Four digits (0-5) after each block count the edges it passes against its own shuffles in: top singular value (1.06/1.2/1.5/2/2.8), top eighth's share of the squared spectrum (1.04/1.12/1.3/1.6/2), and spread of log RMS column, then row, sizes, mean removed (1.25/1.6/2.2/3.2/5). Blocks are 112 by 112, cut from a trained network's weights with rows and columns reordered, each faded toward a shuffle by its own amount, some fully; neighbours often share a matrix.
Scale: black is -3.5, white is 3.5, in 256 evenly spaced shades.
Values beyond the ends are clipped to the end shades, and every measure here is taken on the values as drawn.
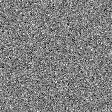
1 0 0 0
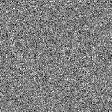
3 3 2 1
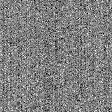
3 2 0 1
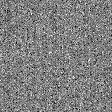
2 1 0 1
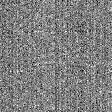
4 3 0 2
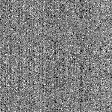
3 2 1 2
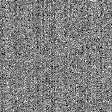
3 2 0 2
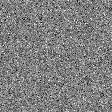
0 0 0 0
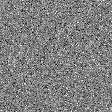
0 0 0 1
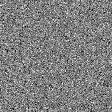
2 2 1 1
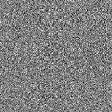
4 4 2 2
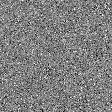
0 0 0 0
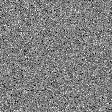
0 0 0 0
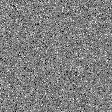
0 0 0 0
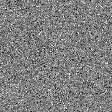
1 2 0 1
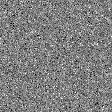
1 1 0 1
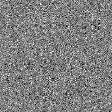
3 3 2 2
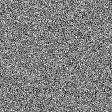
2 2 0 1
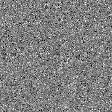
1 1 0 1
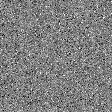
0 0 0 0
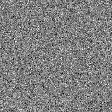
2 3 1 1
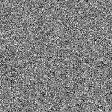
3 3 0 1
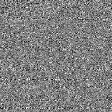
3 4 1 3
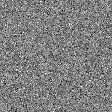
1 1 0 1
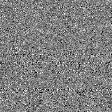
3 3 1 3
